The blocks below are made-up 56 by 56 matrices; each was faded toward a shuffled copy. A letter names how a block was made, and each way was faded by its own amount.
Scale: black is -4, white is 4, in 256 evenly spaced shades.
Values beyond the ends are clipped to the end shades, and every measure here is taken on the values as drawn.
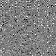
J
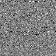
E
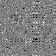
J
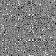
J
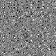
J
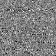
E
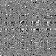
J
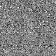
E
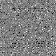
J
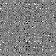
J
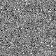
E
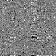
J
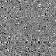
J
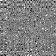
J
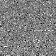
E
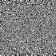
E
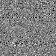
E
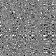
J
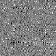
J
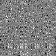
J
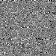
E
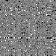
J
